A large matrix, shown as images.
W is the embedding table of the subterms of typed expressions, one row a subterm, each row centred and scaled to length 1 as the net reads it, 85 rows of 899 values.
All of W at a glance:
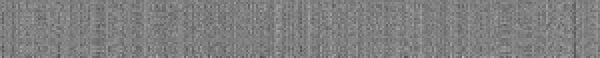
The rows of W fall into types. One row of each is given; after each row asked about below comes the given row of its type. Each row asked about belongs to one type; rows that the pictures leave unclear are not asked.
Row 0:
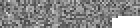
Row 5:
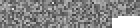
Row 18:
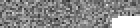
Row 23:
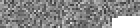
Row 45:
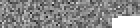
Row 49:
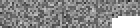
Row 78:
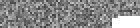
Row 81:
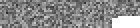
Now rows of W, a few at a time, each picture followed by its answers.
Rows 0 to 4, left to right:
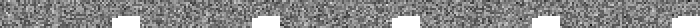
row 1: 23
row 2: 49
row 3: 18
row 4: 49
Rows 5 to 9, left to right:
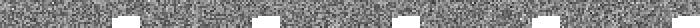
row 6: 0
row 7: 5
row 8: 78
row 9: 45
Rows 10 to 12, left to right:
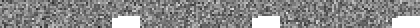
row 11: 0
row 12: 78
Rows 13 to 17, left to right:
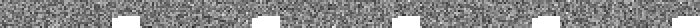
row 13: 5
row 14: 49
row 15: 81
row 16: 49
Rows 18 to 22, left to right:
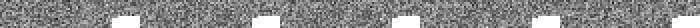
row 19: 78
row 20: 78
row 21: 18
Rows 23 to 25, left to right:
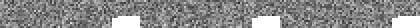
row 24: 81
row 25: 0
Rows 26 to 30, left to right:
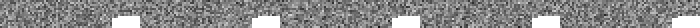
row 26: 78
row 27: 18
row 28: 18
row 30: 49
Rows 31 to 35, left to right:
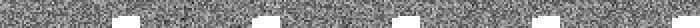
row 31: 5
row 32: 78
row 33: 0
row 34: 18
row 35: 18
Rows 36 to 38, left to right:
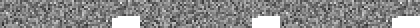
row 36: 23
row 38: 23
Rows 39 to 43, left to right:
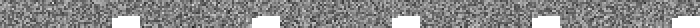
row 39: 5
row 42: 5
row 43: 81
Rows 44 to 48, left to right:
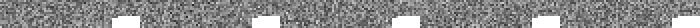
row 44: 81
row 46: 78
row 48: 78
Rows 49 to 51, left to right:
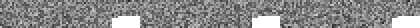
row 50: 5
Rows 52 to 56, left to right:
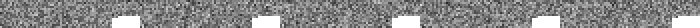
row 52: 49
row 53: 0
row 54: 5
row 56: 18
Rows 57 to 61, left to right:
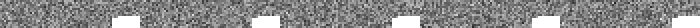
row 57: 23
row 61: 78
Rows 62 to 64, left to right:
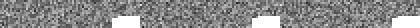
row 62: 45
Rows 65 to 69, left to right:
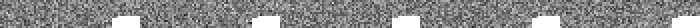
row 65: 78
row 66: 49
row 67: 5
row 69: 18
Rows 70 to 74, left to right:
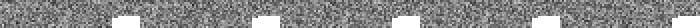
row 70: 5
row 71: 18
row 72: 23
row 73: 23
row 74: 0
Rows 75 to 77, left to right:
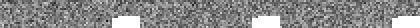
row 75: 81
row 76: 18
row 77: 81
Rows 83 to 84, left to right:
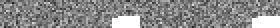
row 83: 49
